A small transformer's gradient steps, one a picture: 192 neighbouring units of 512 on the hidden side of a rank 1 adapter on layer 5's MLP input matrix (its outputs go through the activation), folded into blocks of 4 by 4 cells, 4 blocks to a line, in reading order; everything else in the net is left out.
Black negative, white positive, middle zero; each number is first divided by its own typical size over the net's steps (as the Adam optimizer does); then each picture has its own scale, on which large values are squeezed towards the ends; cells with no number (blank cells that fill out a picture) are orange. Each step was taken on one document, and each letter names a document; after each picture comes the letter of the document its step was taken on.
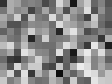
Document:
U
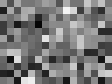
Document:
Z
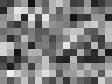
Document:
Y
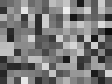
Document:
Y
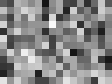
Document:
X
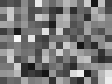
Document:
U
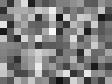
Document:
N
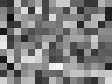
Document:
X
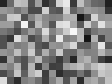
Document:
U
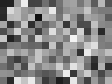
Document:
N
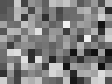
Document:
X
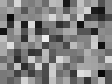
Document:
Z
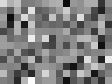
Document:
Z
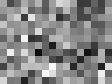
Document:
X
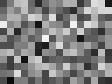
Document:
N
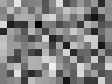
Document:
Z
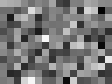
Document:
Z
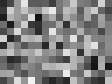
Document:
N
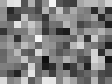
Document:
U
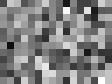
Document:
X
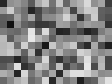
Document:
U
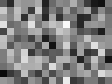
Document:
X
